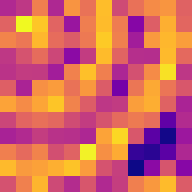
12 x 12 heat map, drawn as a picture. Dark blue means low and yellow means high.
In the bottom right lies a patch that is lower than the rest. The bottom right is the ninth with the lowest average. The halves do not mirror each other. Concentric rings centre on the top left.
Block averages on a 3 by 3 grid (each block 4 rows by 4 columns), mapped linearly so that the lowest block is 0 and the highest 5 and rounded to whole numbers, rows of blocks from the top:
555 | 444 | 550
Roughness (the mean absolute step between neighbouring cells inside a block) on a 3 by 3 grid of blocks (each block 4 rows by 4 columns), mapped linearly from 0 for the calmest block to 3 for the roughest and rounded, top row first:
1 1 1
0 0 1
0 2 3
